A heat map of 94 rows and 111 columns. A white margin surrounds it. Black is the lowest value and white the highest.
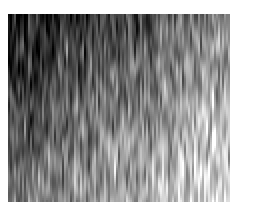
Ninth with the lowest average: top left. Mirror symmetry: none. Ninth with the highest average: bottom right. Slope: up to the bottom right. Grain: streaks running down.
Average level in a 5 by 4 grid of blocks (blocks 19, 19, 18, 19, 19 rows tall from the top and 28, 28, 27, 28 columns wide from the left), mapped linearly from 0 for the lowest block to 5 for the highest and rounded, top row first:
0123
0123
1234
2345
2345
